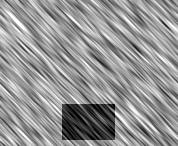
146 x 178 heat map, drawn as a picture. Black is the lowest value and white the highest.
Streaks slant down to the right. The bottom middle is the ninth with the lowest average. In the bottom middle lies a patch that is lower than the rest. Overall the values sit about 60% of the way up the scale.
